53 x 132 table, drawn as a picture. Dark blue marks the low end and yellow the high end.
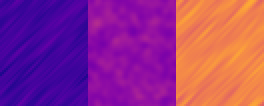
It is made of 1 by 3 panels. Panel 1,1: very low, slanting up to the right, faint in contrast. Panel 1,2: low, blotchy, faint in contrast. Panel 1,3: high, slanting up to the right, faint in contrast.
